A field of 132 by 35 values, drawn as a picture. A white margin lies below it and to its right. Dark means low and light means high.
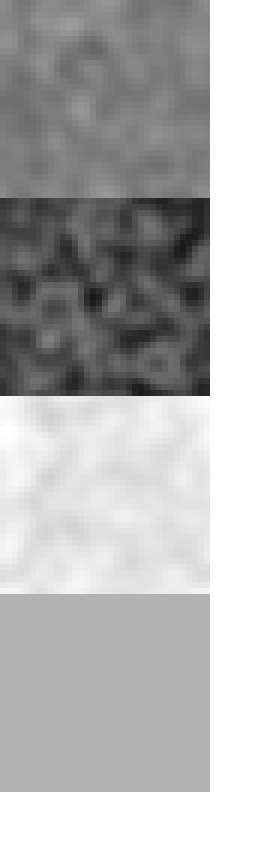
It is made of 4 by 1 panels. Panel 1,1: middling, blotchy, faint in contrast. Panel 2,1: low, blotchy. Panel 3,1: very high, blotchy, faint in contrast. Panel 4,1: high, flat.
